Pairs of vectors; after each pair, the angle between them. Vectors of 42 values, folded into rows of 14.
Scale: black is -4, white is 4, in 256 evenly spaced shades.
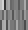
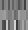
partly opposed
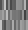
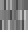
partly opposed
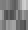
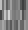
partly opposed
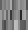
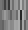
partly aligned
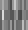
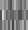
nearly parallel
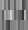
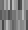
partly opposed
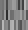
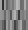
orthogonal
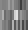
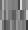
orthogonal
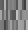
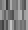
partly aligned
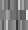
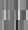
partly aligned
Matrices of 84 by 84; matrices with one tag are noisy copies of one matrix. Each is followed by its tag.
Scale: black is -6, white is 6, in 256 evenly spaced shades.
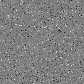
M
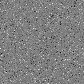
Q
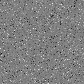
Q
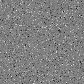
M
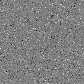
Q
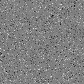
Q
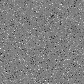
Q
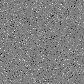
Q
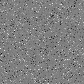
Q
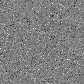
Q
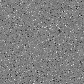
M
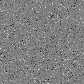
Q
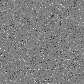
Q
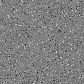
M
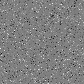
Q
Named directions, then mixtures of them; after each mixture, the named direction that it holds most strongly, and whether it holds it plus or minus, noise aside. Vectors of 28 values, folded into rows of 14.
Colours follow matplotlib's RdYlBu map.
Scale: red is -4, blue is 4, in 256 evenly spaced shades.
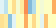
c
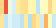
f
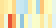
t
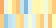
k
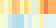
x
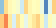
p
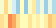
x, minus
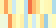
c, minus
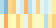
f, minus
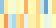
p, plus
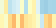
x, minus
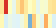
f, plus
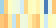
p, plus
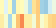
x, minus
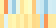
x, minus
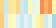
x, plus
